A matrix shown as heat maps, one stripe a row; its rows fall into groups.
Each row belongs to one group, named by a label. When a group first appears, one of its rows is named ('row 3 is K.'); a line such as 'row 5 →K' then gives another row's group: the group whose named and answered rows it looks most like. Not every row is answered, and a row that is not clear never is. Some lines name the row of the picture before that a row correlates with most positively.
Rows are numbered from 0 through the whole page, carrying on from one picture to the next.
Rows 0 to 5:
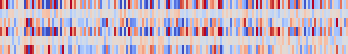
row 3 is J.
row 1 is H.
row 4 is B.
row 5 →B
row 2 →B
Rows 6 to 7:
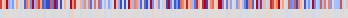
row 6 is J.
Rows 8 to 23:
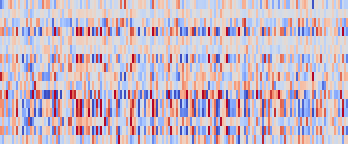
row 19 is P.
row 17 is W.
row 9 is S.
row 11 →P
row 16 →J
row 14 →P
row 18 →J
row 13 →H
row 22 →P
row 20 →P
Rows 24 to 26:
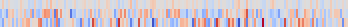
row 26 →W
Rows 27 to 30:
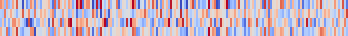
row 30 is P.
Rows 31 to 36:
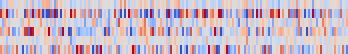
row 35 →H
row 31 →H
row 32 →J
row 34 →B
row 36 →P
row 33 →W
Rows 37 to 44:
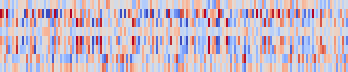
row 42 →P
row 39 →P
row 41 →P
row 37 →W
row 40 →H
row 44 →S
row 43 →B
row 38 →J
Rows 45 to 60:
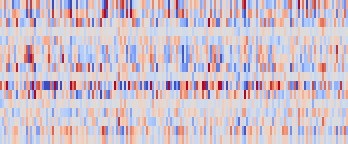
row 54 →J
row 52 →P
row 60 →S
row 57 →B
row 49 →H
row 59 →S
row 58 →W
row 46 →S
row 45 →B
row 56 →H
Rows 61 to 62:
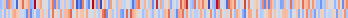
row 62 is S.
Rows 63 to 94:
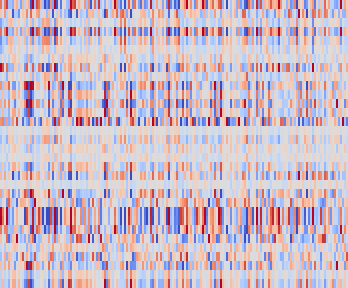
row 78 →H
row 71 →H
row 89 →P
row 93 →S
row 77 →H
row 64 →B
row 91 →W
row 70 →J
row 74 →B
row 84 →B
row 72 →B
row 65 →H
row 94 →S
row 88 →J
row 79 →S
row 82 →B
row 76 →P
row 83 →B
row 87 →J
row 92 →B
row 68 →H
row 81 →S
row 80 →H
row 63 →J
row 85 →W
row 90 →S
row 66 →J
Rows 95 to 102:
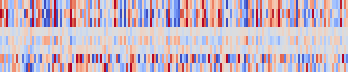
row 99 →H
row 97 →J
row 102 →S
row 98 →B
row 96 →J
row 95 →J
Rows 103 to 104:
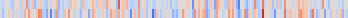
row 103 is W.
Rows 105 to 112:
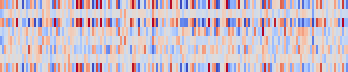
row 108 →W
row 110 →W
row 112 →P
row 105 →P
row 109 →H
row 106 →H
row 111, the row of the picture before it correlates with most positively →104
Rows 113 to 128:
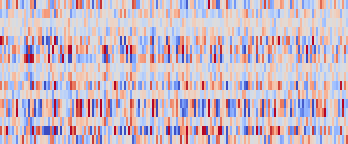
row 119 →B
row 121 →S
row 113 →P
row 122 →J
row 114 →H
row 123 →B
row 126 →S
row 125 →P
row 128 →W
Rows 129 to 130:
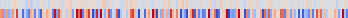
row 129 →S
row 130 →P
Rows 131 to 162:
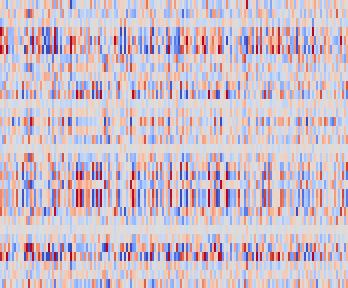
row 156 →H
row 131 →H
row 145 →S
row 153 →P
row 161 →S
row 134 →J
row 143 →S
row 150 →P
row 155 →B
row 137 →B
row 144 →B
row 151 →S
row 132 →B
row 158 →B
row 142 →B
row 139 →H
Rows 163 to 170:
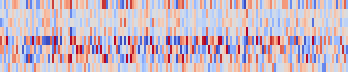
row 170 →W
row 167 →J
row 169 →S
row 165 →H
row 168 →P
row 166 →H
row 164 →H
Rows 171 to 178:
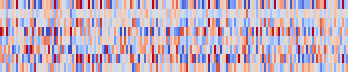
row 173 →P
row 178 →W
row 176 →B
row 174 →J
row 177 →P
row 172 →H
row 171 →P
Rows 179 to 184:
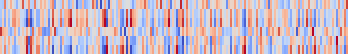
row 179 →W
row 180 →S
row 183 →B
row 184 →B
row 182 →J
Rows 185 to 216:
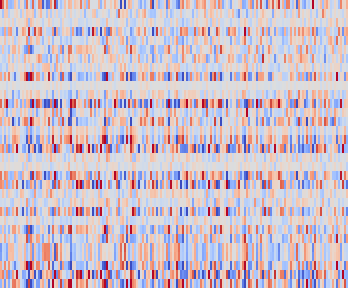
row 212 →H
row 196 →J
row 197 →H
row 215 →P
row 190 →S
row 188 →W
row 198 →B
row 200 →S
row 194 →H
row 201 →P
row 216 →S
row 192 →H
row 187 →B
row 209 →B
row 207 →W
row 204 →J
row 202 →W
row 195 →B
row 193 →B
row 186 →W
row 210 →S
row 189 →B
